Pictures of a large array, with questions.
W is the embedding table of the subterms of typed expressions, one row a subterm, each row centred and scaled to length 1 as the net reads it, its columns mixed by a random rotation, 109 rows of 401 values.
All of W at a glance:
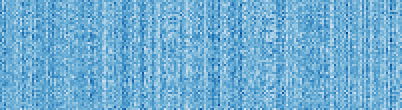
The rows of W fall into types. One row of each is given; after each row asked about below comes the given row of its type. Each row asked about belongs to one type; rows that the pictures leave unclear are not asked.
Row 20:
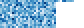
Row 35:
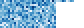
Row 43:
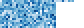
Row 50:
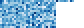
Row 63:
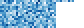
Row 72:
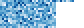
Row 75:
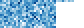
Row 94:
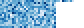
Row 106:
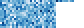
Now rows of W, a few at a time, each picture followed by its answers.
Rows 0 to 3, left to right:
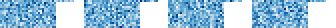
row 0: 43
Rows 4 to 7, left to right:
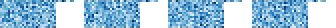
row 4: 35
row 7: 35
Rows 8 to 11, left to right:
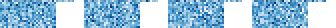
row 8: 43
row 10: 20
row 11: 72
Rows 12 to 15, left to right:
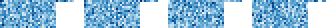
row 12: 106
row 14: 20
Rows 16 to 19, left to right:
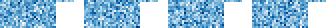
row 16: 75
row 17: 35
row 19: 63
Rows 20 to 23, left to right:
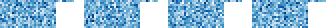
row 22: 63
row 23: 20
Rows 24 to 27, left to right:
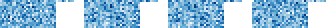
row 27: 43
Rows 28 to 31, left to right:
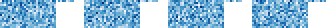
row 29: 75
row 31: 63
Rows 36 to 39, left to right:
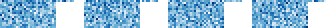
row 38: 43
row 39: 94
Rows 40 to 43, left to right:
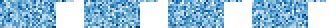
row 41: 50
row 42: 63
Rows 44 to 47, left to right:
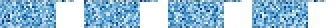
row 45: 106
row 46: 94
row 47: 94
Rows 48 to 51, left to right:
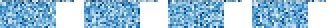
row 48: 72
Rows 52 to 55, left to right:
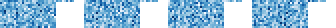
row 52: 50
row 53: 20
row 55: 63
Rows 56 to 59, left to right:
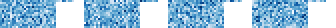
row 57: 106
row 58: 35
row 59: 75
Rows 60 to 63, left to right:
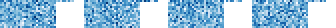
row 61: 72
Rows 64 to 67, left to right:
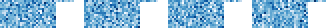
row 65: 94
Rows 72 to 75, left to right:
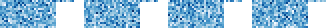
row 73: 50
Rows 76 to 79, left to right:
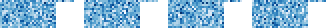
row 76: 43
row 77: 43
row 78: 94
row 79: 72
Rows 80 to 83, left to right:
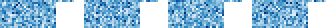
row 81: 20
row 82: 50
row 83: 94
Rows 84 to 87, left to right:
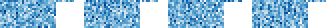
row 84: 50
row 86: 72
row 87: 43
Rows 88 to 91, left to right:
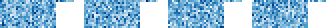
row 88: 106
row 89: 94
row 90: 35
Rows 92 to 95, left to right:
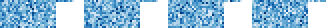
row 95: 20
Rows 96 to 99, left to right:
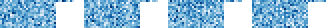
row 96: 94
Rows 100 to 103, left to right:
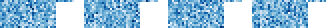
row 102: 35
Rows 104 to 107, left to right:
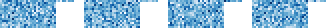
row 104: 20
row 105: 43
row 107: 75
